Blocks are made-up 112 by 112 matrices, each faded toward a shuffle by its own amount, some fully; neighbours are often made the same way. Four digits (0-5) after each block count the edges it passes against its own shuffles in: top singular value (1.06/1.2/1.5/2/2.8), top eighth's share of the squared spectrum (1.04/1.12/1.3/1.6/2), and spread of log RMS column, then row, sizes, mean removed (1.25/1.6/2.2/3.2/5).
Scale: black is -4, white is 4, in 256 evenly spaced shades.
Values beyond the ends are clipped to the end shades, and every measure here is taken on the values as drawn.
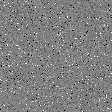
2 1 0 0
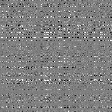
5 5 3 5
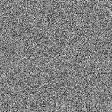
3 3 1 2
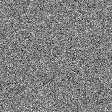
2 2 0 0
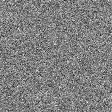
0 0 0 0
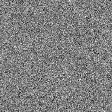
3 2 1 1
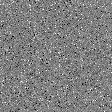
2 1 0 0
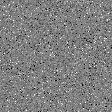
2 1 0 0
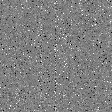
2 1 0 0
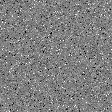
0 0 0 0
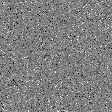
2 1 0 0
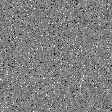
2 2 0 0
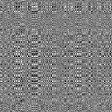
5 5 4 4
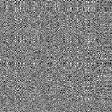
5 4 3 3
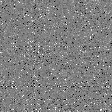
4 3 1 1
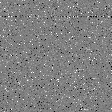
3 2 0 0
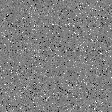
3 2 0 1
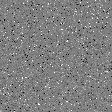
0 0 0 0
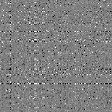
5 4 2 3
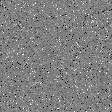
2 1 0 0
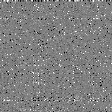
4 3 1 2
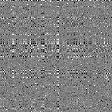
5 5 3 3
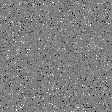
2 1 0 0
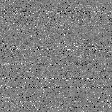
2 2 0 3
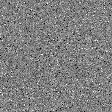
0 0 0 1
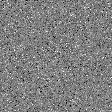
0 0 0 0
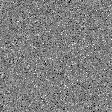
0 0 0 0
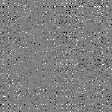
5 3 2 2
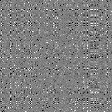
5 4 3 3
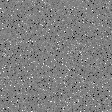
2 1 0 0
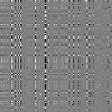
5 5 4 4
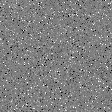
2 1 0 0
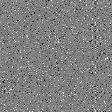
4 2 1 0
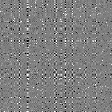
5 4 3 3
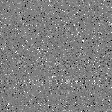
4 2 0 1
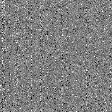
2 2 3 0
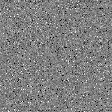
4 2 1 1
